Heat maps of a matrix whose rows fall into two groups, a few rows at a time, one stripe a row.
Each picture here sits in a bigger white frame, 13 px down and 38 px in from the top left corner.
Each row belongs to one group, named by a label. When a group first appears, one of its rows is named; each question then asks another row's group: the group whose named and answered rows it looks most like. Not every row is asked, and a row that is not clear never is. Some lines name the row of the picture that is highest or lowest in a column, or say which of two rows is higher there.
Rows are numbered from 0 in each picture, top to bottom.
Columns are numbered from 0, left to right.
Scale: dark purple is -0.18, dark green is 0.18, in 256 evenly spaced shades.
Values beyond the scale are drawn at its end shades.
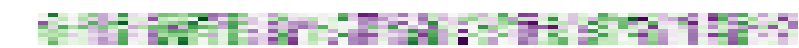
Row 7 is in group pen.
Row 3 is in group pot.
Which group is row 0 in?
pen
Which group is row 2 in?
pen
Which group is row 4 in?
pen
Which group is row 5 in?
pen
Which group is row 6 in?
pen
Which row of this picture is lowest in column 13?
3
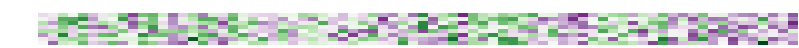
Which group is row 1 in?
pot
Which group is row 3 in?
pot
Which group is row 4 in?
pen
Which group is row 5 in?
pot
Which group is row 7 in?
pot
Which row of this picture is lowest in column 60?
4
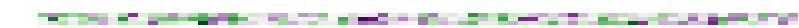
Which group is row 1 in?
pen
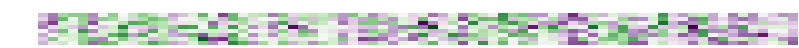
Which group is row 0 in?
pot
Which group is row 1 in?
pot
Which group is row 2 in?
pot
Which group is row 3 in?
pen
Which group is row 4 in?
pot
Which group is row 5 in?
pot
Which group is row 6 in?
pen
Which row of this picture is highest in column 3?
0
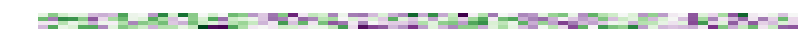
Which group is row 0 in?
pen
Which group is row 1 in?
pot
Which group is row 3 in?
pen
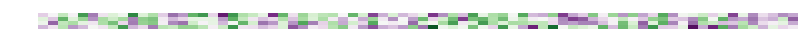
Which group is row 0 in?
pot
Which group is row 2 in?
pot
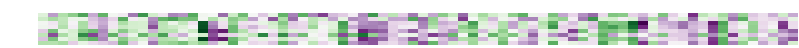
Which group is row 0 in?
pot
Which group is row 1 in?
pen
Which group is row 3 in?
pen
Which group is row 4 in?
pen
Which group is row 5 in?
pot
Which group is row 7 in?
pen
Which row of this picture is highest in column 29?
5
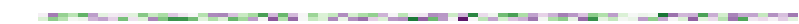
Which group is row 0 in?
pot
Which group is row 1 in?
pen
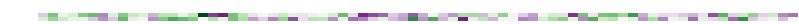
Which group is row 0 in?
pen
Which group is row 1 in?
pen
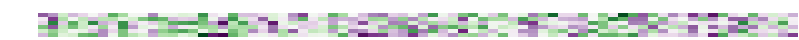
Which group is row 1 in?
pot
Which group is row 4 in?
pen
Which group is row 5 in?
pen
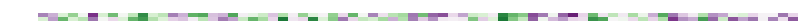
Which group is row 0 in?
pot
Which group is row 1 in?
pot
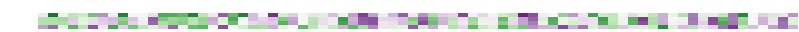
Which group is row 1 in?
pen
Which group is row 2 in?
pen
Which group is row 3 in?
pot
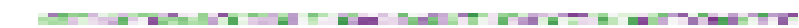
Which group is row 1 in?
pen
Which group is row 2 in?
pen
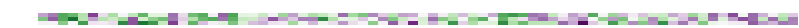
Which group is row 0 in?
pot
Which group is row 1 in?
pot
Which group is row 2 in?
pot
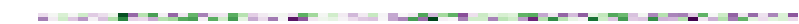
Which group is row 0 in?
pot
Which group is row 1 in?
pen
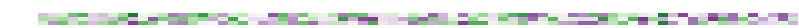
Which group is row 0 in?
pot
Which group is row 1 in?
pen
